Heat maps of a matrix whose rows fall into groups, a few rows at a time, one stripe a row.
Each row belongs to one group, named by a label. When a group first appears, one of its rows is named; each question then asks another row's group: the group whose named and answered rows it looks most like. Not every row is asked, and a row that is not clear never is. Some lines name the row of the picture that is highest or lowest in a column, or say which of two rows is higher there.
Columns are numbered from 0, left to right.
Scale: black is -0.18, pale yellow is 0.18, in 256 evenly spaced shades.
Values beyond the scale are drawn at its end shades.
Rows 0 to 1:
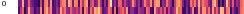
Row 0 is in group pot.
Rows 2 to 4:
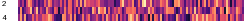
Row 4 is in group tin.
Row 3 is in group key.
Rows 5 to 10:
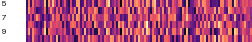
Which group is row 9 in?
key
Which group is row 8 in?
tin
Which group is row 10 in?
tin
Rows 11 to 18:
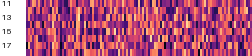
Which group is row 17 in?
key
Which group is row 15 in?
key
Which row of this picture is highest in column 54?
13
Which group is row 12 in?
key
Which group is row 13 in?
key
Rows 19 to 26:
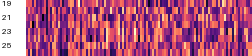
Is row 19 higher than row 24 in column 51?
Yes
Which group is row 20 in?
key
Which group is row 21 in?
pot
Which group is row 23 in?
key
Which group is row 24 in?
key
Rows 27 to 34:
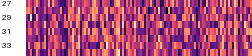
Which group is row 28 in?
tin
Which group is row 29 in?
pot
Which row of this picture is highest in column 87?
31
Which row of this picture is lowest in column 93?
33
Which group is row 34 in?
pot
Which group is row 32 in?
tin
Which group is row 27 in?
pot
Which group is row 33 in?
key
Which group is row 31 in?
pot
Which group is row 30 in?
key
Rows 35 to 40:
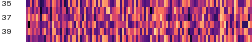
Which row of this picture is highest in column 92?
35
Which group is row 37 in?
key
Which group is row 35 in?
pot
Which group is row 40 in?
pot
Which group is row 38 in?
pot
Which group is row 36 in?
key
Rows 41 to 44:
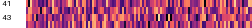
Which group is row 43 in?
tin
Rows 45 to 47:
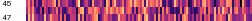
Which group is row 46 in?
tin
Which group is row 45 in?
key
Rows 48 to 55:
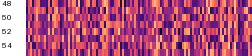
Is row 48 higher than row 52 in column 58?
No
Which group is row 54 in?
pot
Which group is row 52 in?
pot
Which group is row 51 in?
key
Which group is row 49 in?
key
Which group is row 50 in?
pot
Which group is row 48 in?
pot
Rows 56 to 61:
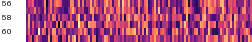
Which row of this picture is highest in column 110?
60
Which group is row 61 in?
pot
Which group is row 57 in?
tin
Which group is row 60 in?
key
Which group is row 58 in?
key
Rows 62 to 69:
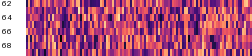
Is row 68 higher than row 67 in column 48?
No
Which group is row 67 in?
key
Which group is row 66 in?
tin
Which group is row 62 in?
key
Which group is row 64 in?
pot
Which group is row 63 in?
tin
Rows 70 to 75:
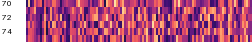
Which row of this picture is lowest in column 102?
75
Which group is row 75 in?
key
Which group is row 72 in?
tin
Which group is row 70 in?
key
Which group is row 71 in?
tin
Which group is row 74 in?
tin
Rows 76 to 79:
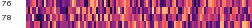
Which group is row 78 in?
tin
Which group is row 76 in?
tin
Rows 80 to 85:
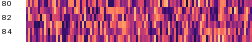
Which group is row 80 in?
pot
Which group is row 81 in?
key
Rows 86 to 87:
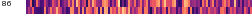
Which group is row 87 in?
tin
